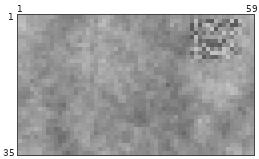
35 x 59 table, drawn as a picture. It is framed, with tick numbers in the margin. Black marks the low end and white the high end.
Mirror symmetry: none. Roughest part: top right. Grain: blotchy. Odd patch: rougher, in the top right.
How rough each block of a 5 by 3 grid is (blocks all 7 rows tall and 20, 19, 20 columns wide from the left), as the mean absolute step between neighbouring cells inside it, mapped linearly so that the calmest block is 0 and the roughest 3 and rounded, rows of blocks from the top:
003 / 002 / 000 / 000 / 000
